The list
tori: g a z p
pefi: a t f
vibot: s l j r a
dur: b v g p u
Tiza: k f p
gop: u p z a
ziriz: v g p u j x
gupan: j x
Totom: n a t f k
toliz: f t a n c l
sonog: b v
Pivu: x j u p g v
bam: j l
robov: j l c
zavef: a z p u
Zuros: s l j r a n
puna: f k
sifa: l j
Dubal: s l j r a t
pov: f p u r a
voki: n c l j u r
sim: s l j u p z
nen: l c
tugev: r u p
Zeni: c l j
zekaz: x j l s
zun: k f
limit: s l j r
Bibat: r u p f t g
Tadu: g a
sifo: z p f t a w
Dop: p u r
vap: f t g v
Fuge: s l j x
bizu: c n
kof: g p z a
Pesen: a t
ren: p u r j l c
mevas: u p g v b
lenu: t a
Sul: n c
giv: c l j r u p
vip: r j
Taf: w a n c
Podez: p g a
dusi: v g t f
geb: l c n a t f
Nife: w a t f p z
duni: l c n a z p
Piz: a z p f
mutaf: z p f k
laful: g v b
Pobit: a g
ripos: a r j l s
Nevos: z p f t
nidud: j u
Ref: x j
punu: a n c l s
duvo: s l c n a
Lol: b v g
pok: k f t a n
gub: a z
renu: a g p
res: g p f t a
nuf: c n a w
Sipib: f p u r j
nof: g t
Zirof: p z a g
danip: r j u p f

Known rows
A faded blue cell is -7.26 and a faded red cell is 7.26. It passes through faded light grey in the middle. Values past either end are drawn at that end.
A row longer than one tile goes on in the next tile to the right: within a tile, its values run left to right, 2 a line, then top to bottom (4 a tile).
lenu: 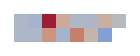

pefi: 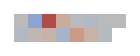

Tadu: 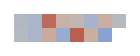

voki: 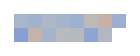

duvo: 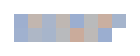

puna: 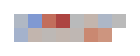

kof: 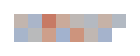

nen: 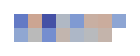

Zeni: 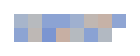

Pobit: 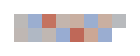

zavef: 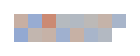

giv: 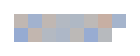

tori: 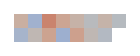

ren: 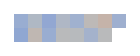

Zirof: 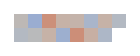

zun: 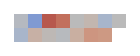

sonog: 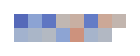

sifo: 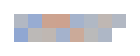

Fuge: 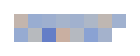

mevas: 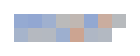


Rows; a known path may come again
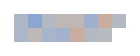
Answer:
Pivu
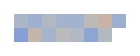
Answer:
voki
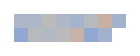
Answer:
vibot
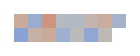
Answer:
tugev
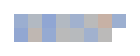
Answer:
ren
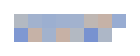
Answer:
limit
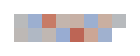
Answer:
Pobit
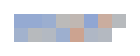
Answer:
mevas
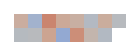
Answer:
renu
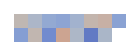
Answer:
sifa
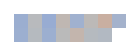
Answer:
toliz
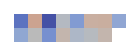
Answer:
nen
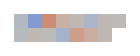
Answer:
dusi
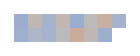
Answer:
duvo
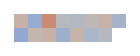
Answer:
zavef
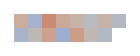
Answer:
tori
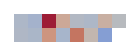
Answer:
lenu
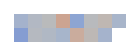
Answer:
nuf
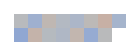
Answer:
giv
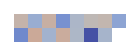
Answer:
vip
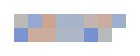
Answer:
Dop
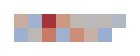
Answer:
gub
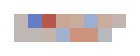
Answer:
nof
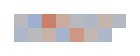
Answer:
res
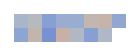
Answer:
Zeni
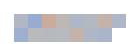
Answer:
Dubal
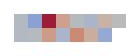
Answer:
Pesen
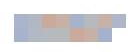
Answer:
pok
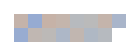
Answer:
sim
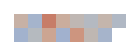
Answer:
kof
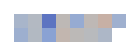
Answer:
punu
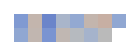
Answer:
robov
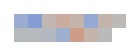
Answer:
vap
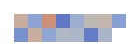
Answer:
nidud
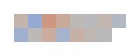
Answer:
Nife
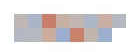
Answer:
Podez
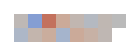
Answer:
Nevos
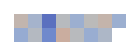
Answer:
zekaz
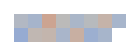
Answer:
pov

